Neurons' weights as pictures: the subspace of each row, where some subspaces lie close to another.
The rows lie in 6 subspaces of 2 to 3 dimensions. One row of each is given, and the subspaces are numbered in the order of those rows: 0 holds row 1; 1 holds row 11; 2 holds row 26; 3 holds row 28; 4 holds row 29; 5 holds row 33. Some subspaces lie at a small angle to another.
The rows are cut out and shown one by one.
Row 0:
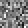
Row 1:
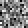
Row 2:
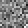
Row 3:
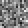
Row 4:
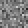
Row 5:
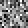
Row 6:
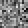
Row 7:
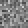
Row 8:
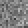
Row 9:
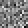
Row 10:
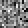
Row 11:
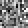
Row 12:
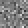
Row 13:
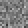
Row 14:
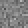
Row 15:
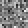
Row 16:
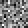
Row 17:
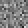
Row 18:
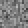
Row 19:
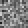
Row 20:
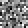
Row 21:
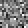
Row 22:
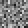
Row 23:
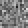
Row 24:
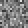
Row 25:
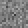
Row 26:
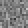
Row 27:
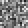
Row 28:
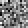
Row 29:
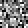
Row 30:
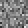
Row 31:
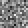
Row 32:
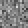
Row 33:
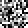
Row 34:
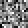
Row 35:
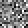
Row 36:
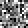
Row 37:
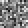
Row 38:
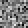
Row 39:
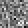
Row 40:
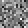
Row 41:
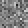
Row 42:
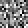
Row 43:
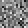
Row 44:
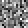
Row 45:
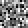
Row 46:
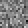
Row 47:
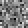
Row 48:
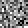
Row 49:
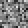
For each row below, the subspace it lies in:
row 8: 2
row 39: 2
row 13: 3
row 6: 1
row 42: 4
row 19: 3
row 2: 5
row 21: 4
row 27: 0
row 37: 0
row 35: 5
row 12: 2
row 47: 4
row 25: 5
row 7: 3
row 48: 2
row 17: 4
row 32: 1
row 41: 5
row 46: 3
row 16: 3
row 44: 4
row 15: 5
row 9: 0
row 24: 0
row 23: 1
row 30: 0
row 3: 4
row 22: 3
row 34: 5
